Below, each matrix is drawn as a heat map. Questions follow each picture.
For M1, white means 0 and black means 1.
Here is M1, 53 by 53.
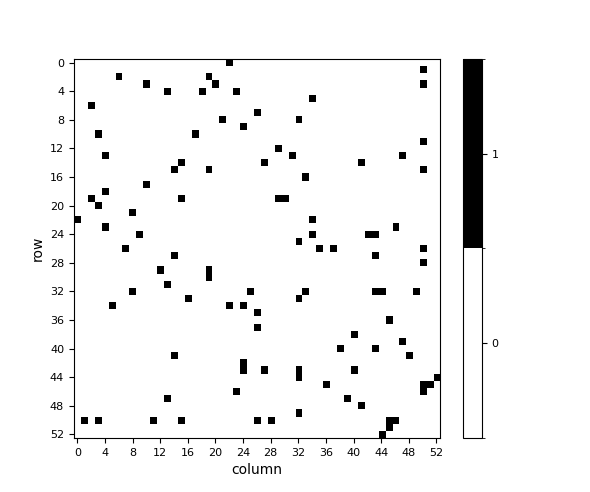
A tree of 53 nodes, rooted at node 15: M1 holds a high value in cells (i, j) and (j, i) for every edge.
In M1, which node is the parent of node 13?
4
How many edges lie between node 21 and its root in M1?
6
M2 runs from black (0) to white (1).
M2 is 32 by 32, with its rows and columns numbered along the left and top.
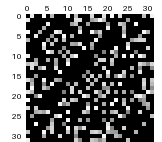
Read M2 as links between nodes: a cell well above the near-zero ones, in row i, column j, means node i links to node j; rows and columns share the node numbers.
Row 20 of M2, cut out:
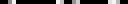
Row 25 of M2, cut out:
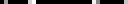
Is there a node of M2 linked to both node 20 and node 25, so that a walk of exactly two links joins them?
no
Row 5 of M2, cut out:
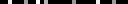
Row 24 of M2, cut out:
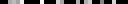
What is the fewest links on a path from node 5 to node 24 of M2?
1
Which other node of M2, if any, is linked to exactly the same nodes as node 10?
node 21
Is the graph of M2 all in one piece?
yes
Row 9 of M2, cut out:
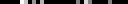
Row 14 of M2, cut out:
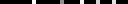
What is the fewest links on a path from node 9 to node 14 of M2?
2
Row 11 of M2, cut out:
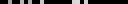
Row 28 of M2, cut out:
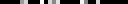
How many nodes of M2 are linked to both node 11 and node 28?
3
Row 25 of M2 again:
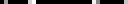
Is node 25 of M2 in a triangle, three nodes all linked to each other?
no
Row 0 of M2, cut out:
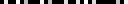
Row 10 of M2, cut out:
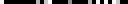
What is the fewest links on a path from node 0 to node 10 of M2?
1
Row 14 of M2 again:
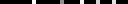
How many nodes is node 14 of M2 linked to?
5
